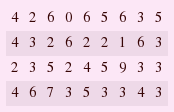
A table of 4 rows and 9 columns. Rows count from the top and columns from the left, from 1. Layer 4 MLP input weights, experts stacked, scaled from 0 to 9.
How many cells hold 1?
1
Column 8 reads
3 6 3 4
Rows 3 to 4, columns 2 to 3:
3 5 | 6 7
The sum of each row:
37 29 36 38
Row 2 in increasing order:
1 2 2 2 3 3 4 6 6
